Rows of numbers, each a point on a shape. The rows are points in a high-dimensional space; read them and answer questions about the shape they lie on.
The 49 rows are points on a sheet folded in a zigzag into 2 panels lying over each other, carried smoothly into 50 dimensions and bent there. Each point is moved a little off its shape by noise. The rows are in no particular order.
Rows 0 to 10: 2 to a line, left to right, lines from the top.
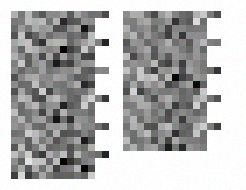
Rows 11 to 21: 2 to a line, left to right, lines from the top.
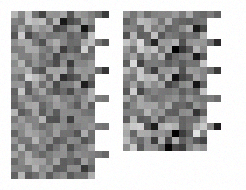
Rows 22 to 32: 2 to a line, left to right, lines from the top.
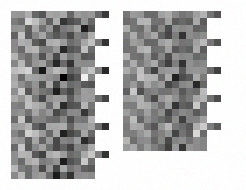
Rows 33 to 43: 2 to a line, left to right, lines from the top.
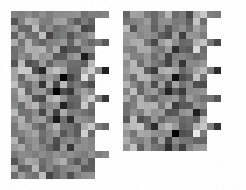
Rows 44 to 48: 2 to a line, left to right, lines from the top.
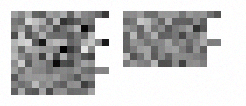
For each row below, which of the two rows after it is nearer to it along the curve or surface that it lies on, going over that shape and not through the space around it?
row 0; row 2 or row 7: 7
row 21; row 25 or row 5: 5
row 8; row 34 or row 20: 20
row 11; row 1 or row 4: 1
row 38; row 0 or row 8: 8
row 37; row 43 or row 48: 43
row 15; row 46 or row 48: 46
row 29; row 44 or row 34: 34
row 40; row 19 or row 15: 19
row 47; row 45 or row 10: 45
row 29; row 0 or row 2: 0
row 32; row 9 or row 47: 9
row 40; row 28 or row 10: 28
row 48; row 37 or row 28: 28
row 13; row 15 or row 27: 27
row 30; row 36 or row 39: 39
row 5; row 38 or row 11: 11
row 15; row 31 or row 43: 43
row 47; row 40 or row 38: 38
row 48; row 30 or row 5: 5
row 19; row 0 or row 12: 0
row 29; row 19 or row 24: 19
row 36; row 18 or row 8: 18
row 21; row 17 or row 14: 14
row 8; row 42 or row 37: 37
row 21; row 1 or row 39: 1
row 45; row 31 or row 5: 5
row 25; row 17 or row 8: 17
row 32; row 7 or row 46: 46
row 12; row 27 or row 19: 27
